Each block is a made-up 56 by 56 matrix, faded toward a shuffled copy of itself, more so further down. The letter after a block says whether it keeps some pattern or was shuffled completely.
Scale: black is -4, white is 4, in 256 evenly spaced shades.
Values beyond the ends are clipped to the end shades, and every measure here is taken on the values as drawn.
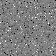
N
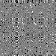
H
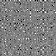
H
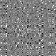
H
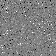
N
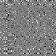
H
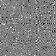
H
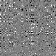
H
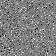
N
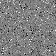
N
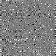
H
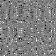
H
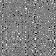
H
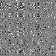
H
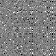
H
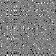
H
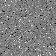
N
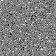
N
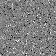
N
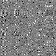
H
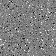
N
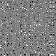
H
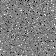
N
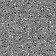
N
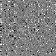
H
